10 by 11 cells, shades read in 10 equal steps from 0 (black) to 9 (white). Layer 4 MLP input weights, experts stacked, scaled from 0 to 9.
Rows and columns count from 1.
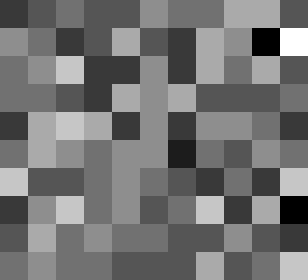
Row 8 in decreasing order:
7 7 6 5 5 4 4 3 2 2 0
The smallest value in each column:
2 3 2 2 2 3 1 2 2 0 0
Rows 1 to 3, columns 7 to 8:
4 4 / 2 6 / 2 6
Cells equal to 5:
19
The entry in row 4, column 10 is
3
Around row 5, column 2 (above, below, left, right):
4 6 2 7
